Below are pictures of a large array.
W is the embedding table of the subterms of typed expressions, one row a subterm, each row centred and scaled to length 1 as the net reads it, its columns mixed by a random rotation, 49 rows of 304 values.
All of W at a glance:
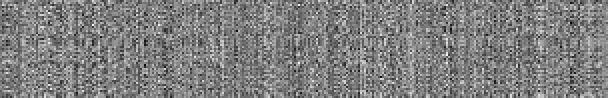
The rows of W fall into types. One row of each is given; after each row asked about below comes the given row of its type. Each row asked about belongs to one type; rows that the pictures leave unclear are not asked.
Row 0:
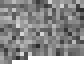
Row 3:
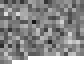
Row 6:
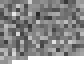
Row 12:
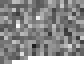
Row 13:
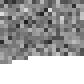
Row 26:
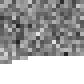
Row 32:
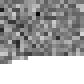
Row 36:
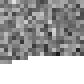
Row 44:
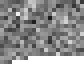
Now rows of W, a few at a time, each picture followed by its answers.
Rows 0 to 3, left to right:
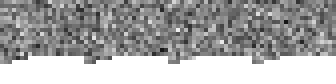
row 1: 44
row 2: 26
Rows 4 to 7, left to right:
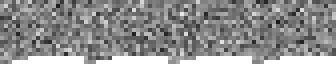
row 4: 26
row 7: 13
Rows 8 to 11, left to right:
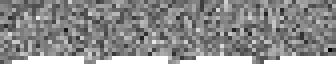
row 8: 12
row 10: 13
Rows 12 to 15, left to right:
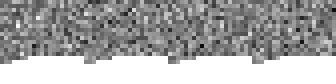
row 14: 32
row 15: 3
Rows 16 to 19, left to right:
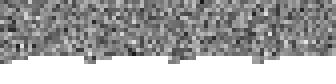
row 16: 12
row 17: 36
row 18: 26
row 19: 6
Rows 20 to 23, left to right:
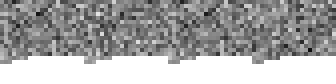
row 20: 13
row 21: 6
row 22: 13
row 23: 0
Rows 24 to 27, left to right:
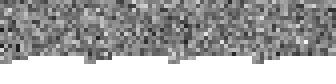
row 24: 3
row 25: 0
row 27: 0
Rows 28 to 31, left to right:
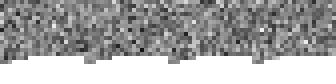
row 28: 32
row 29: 0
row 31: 26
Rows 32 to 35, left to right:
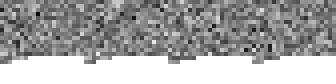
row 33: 44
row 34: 36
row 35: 3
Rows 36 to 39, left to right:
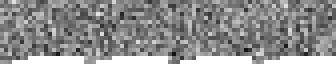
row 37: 6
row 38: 44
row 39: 36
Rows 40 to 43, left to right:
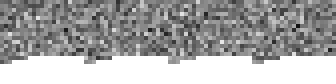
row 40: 12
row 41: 13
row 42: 6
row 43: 36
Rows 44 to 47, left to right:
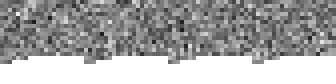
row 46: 12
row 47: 3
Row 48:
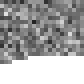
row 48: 3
